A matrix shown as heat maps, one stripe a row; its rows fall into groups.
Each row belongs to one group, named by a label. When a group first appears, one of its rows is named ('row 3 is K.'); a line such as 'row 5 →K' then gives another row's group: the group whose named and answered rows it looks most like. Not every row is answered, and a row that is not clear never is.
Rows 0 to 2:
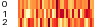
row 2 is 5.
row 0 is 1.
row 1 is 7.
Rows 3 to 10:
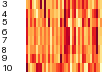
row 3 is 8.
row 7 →1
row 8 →1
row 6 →1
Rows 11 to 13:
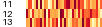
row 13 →8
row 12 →1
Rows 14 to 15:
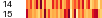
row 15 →1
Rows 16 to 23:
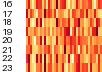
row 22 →5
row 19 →1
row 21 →7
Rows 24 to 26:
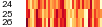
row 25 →5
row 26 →5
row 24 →5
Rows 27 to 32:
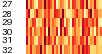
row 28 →5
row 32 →8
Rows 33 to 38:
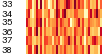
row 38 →8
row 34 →5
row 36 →8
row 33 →8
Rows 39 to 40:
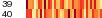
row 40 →7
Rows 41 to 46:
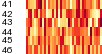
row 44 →5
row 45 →5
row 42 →8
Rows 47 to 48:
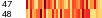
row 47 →7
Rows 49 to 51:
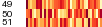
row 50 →7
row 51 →1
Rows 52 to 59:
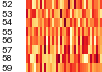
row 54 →7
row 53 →1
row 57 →1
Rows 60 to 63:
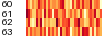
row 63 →1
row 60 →5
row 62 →5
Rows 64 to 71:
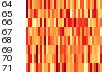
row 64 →7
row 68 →1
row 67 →5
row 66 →8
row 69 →8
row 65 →1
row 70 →8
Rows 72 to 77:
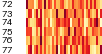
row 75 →7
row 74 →5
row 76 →8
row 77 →8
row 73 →8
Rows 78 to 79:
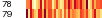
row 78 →7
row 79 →7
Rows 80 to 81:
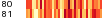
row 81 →7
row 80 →7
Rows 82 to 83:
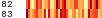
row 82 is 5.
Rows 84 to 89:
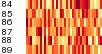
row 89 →8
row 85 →1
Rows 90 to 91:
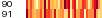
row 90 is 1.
